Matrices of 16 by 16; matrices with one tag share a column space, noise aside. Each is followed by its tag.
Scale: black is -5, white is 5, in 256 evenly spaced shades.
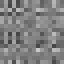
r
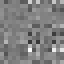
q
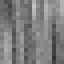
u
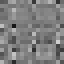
q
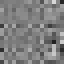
q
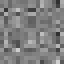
r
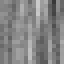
u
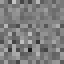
q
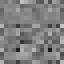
q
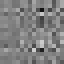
r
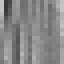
u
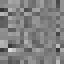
r
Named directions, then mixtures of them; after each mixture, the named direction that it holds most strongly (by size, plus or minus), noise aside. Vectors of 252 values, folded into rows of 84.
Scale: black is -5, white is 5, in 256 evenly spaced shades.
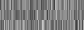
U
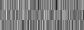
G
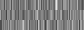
G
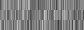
G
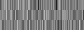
G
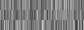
U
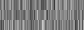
U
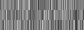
G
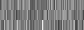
U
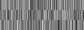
G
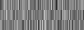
G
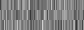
U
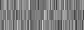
G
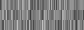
G
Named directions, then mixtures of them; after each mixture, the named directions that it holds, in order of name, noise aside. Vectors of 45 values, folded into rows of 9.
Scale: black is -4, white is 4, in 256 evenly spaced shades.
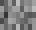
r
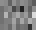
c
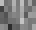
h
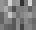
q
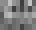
c, q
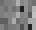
c, r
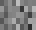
c, r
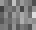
c, h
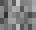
r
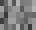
r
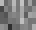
h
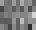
c, h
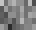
h, q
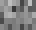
c, q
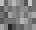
h, q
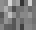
q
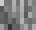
h
